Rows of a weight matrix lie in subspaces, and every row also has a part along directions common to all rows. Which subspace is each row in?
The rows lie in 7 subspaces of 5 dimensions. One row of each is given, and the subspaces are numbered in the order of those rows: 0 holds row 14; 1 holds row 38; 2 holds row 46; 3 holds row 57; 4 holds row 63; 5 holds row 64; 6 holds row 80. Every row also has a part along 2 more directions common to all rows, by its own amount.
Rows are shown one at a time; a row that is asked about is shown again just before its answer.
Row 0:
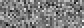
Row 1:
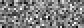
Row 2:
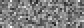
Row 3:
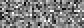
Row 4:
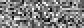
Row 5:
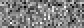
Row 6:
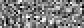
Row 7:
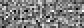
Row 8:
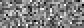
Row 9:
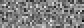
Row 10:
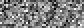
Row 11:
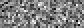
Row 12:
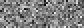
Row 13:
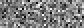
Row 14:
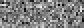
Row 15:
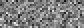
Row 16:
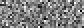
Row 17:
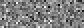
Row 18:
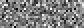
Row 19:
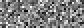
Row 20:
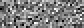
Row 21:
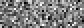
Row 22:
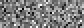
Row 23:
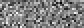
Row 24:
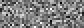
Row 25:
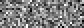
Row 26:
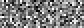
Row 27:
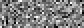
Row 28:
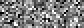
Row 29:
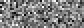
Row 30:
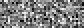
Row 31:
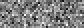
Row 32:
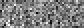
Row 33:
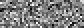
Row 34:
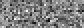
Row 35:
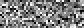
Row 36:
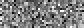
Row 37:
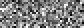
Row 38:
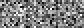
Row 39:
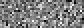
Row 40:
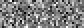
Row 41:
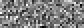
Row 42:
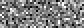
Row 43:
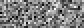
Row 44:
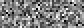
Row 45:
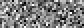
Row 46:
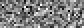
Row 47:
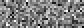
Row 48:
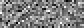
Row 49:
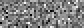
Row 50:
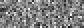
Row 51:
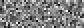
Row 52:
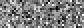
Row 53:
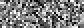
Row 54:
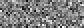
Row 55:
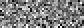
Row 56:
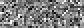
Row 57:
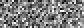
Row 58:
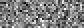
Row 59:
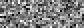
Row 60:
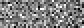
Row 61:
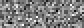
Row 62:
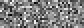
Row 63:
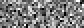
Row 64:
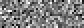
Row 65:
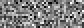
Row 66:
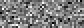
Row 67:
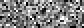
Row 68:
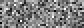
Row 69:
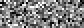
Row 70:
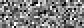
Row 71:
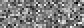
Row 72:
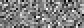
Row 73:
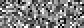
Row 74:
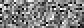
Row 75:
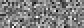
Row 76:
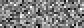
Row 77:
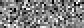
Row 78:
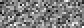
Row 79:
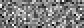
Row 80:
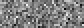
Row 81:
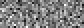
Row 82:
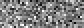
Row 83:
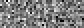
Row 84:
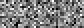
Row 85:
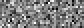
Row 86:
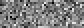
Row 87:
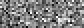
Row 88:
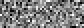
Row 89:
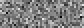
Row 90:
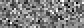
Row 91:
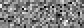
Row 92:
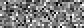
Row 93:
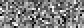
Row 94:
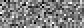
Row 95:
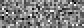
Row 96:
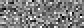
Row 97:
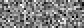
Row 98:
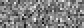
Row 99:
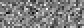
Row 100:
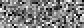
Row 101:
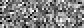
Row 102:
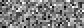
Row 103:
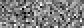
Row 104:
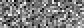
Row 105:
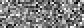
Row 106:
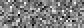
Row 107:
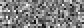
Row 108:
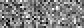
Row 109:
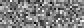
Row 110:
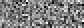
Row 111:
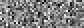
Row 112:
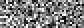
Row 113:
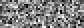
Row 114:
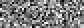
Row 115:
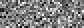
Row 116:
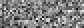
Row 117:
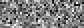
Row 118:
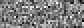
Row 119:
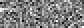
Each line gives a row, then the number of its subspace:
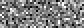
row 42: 1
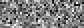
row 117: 6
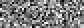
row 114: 3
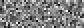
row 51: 0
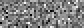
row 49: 5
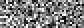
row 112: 4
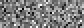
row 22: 2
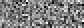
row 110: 0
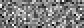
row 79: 1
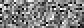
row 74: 3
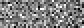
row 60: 4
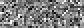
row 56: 3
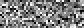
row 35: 1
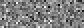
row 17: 0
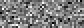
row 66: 5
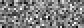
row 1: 6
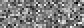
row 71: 2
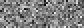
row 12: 2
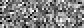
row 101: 5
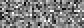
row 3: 5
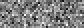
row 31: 5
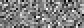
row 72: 2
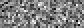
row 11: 3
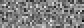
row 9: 0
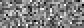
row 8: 4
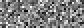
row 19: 3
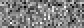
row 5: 0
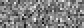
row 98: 5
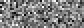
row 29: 5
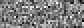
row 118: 0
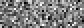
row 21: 6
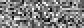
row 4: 5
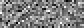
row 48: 0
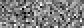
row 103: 2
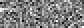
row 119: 4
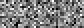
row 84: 1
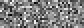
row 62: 1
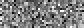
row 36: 3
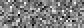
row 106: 3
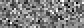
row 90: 6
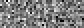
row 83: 5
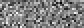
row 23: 1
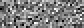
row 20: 6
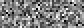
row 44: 5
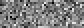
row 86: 6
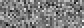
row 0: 0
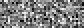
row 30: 2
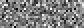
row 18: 2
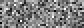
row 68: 3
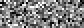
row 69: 5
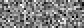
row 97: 2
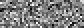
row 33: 4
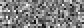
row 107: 6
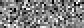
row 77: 6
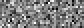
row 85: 1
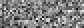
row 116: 5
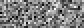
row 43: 3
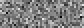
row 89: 4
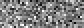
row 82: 6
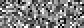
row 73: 4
